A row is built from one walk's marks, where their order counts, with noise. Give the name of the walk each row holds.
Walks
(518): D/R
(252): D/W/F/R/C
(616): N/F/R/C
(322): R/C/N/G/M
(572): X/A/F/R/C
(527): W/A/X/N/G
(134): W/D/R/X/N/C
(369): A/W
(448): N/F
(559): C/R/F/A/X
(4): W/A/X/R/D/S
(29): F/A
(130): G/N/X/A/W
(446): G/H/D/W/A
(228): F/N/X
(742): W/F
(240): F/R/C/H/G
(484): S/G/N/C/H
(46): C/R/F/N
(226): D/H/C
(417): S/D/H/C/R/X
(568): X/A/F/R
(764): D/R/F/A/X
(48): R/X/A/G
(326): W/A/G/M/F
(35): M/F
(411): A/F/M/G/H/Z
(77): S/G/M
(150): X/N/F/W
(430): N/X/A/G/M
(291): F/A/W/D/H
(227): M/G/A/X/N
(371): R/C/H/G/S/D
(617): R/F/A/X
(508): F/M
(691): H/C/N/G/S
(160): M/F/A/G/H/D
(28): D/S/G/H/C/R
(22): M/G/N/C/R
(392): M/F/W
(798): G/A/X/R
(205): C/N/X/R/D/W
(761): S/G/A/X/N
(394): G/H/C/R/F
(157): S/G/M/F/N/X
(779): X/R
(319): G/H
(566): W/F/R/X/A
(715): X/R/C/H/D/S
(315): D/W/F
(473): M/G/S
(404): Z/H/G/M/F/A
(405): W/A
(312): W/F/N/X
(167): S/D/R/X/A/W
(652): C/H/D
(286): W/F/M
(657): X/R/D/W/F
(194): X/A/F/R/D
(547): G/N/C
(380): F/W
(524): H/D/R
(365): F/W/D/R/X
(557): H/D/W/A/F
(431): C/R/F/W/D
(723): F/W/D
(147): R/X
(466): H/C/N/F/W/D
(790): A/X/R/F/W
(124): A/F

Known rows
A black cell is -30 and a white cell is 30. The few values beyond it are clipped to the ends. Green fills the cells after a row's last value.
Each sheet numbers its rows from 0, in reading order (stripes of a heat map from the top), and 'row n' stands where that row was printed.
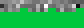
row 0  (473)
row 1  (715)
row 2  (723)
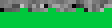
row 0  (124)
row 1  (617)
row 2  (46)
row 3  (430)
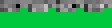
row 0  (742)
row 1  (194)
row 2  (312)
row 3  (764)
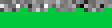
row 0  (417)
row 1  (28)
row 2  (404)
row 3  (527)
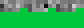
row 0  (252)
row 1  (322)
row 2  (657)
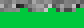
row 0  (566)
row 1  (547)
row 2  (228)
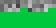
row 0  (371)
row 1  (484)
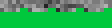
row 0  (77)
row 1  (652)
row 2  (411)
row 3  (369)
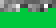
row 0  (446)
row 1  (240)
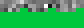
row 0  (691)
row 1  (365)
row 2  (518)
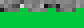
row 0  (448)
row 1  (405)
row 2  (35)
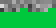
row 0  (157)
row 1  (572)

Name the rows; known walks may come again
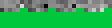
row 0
(616)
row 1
(742)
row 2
(48)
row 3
(798)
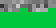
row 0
(473)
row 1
(371)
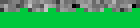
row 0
(559)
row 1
(484)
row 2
(286)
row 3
(77)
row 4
(29)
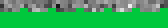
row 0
(226)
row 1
(431)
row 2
(315)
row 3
(4)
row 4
(22)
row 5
(380)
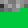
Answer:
(252)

